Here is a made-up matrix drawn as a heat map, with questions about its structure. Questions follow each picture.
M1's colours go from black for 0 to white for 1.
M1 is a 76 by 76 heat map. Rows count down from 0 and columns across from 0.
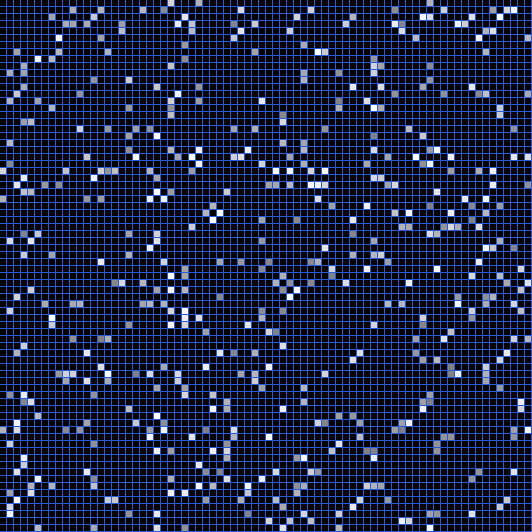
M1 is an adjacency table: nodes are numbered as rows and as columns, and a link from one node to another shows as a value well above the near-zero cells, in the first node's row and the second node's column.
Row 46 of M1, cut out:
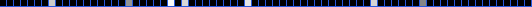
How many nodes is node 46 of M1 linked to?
7
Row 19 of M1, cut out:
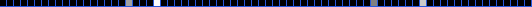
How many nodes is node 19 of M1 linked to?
4
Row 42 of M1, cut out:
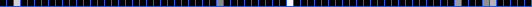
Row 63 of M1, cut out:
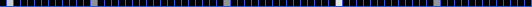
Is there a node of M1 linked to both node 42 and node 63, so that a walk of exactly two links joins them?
no
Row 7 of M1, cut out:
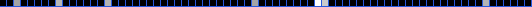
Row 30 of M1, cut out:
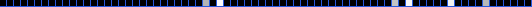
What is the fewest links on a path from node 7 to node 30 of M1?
2
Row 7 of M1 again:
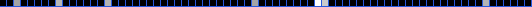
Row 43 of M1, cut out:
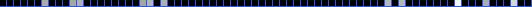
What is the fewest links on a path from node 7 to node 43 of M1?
2
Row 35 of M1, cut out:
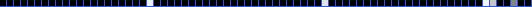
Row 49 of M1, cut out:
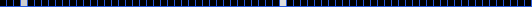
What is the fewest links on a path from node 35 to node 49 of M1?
5
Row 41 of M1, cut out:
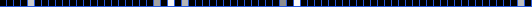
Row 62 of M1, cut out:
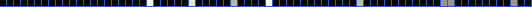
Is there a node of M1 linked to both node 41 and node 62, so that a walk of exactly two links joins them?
no
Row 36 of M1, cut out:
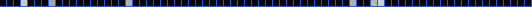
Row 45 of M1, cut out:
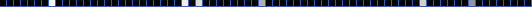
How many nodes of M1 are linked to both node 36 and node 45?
1
